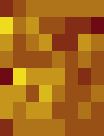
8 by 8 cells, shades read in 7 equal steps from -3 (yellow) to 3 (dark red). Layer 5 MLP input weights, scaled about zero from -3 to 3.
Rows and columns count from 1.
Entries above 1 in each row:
1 3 2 0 2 0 0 1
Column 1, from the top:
2 -3 -1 0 3 -1 -1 2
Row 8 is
2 0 0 0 0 1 1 1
